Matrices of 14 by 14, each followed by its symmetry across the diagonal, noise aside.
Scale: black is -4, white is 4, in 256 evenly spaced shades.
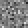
antisymmetric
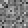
symmetric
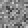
symmetric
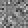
antisymmetric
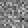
neither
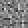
antisymmetric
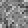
symmetric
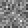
symmetric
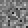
symmetric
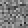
neither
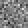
antisymmetric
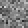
neither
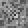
symmetric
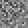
symmetric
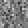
neither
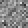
symmetric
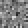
antisymmetric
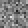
antisymmetric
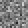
neither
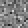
antisymmetric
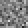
antisymmetric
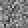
neither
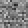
neither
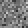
neither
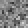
symmetric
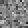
neither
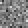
antisymmetric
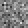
antisymmetric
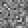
symmetric
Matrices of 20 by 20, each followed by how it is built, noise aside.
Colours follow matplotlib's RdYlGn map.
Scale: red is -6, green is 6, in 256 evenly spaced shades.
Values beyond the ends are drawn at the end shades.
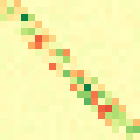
banded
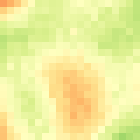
smooth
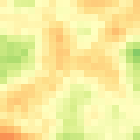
smooth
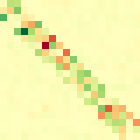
banded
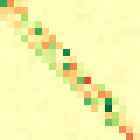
banded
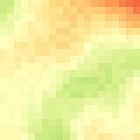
smooth
